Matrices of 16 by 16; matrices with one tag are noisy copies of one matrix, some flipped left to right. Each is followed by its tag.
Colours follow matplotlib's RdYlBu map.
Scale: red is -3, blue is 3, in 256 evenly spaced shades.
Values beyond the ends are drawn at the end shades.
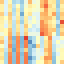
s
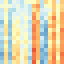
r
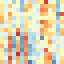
s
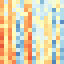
r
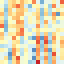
s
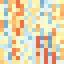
s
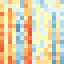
r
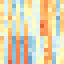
s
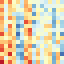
r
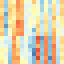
s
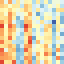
r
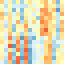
s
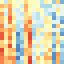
r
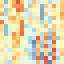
s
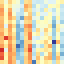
r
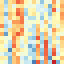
s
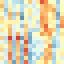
s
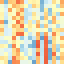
s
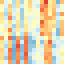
s
